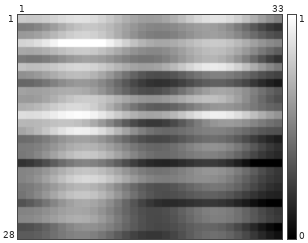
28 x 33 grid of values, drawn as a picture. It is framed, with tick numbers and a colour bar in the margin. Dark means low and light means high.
Ninth with the lowest average: bottom right. Slope: up to the top left. Stripes: upright, repeating 2 times. Ninth with the highest average: top left.
